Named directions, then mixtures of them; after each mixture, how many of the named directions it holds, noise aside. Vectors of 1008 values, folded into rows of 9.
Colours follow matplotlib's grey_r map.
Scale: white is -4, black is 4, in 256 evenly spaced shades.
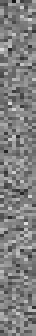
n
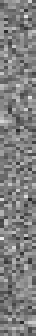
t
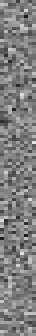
two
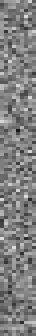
one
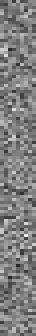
two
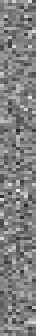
two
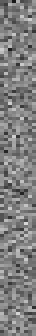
one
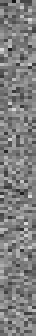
one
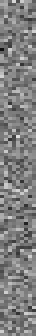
one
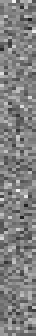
two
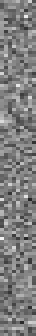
one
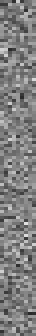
two
